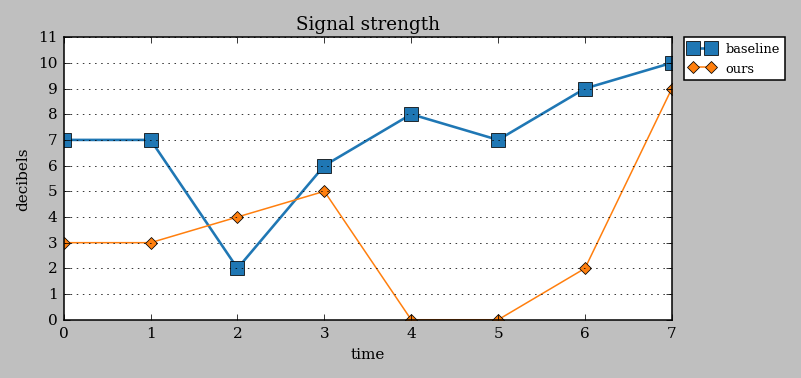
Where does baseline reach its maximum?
7
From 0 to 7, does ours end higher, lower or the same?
higher
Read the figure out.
Title: Signal strength
x-axis: time, ticks 0 1 2 3 4 5 6 7
y-axis: decibels, ticks 0 1 2 3 4 5 6 7 8 9 10 11
Legend: baseline, ours
Values:
baseline: 7 7 2 6 8 7 9 10
ours: 3 3 4 5 0 0 2 9
